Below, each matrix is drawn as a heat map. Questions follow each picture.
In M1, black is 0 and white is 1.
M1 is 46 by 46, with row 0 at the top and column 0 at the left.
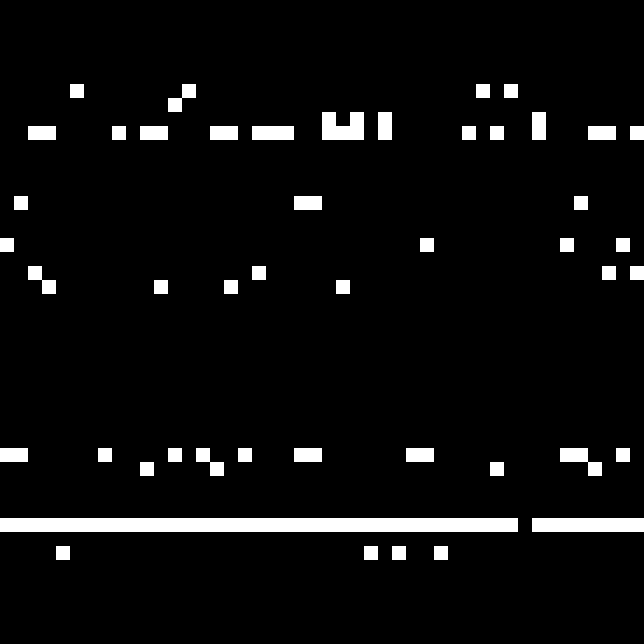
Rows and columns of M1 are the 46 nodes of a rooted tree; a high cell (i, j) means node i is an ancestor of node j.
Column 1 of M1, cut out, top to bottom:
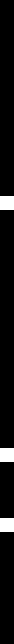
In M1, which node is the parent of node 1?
14
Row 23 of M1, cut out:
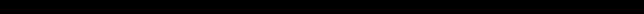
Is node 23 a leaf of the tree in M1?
yes
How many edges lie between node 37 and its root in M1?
0
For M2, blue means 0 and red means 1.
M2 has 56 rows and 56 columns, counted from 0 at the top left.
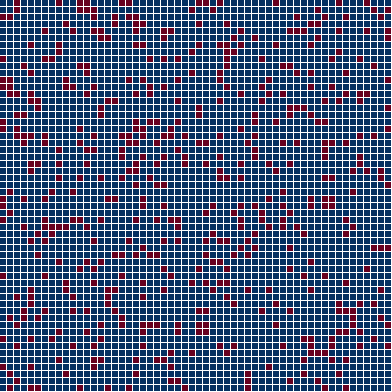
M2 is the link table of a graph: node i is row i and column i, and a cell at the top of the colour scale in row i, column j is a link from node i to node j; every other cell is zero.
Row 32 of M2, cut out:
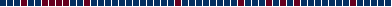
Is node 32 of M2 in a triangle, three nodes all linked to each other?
yes
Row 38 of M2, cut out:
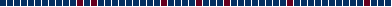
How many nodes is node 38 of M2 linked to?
7
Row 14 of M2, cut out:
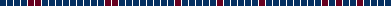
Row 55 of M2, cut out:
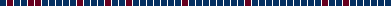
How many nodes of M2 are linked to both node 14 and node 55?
4
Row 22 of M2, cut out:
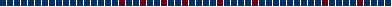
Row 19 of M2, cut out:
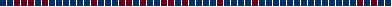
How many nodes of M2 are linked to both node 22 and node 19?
7
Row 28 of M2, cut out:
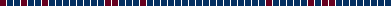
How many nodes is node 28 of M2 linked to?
10
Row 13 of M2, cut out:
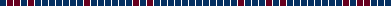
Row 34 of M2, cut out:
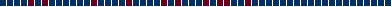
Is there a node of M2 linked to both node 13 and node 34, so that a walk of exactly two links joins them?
yes
